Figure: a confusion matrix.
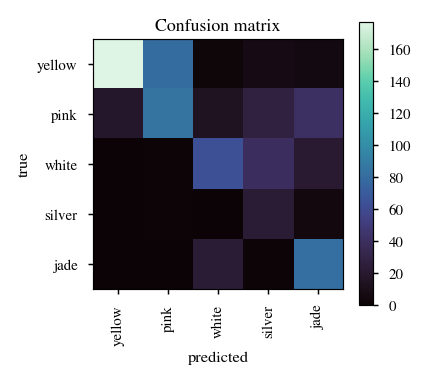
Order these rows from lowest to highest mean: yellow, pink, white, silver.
silver, white, pink, yellow
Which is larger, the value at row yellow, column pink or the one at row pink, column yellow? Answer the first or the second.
the first
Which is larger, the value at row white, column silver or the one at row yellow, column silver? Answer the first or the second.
the first
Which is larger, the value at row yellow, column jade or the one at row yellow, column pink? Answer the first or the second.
the second
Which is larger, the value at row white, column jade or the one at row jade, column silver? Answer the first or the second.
the first
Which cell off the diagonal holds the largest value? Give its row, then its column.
yellow, pink
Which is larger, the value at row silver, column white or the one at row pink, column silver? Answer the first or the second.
the second
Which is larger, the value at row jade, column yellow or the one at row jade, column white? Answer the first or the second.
the second
